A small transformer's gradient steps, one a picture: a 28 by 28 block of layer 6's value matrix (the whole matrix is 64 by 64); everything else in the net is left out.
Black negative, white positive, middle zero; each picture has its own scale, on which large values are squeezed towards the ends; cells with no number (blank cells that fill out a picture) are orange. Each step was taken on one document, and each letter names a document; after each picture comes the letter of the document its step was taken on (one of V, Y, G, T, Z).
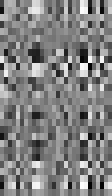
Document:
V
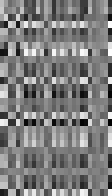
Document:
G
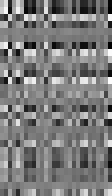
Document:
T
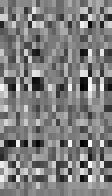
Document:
V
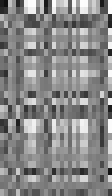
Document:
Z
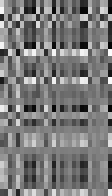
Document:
G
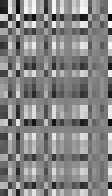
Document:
T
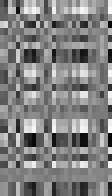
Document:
Z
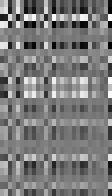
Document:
T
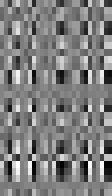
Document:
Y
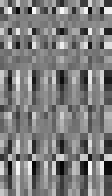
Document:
Y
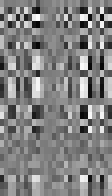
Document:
V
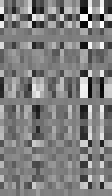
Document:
V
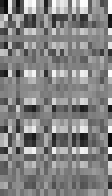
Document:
Z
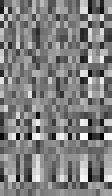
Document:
V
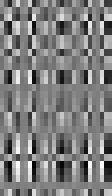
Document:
Y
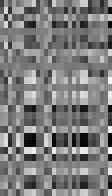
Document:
Z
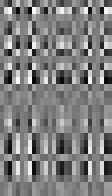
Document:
Y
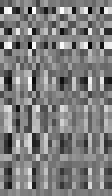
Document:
Y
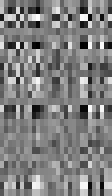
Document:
V
